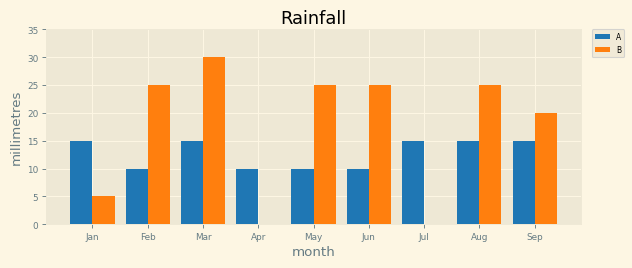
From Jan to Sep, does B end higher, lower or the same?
higher
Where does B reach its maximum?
Mar
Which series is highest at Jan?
A
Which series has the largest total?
B
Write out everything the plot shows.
Title: Rainfall
x-axis: month, ticks Jan Feb Mar Apr May Jun Jul Aug Sep
y-axis: millimetres, ticks 0 5 10 15 20 25 30 35
Legend: A, B
Values:
A: 15 10 15 10 10 10 15 15 15
B: 5 25 30 0 25 25 0 25 20
